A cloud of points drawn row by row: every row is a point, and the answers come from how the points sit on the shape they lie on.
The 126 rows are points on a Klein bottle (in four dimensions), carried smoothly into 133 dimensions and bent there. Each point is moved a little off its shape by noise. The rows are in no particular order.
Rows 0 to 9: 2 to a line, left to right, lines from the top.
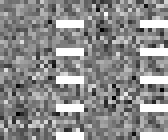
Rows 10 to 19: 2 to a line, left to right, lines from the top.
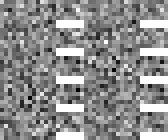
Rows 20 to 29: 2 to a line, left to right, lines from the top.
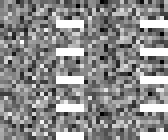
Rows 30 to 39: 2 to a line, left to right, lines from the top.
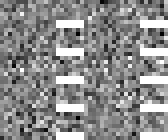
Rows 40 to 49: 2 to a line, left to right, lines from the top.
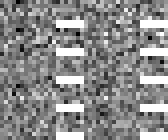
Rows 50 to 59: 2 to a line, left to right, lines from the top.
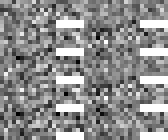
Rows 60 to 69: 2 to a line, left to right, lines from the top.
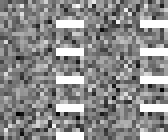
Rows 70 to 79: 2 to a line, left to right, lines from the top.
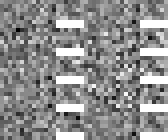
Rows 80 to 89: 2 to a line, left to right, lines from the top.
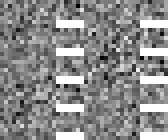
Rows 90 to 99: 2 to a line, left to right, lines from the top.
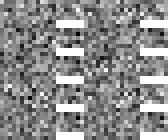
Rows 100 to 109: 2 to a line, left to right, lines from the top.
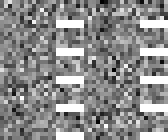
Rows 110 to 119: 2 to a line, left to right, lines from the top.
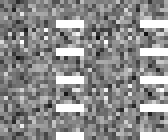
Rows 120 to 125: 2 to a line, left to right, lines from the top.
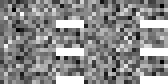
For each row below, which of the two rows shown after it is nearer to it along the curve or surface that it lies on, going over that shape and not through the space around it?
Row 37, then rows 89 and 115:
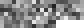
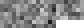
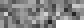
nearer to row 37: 115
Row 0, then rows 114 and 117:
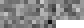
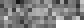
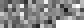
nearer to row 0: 117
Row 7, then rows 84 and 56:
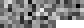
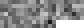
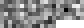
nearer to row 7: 84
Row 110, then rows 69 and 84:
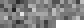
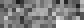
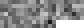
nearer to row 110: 69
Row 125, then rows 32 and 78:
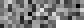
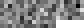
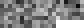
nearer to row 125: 32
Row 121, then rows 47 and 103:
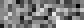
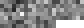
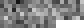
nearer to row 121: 103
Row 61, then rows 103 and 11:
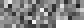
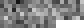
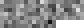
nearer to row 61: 11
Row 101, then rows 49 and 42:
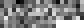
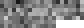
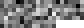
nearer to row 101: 42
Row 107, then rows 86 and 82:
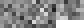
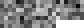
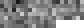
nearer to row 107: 86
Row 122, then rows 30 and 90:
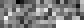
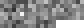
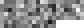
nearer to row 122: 30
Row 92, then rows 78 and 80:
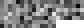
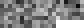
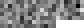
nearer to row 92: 80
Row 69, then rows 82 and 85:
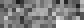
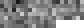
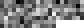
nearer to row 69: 82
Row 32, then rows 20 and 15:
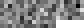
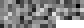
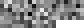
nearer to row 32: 20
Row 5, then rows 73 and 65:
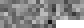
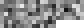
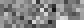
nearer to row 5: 65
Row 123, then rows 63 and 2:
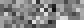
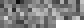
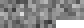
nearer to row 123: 2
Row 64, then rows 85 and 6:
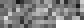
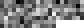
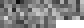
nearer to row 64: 6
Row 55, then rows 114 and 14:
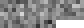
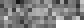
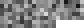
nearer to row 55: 114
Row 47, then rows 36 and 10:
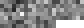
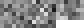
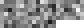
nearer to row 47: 10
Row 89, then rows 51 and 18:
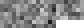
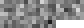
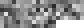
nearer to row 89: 51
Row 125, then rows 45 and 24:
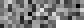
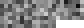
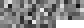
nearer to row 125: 24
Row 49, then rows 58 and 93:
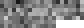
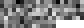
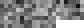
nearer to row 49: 93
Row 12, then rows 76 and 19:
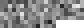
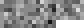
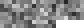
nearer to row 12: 76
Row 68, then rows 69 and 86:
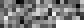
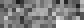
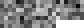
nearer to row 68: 86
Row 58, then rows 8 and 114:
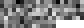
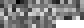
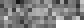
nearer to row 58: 8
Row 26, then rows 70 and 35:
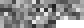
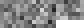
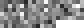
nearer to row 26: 70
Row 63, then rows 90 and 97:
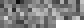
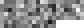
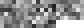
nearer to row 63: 90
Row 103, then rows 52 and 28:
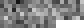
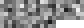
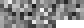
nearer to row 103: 52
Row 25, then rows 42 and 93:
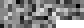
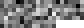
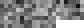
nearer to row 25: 42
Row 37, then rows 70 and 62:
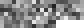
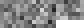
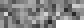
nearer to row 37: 62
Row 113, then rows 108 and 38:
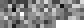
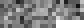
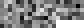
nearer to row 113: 108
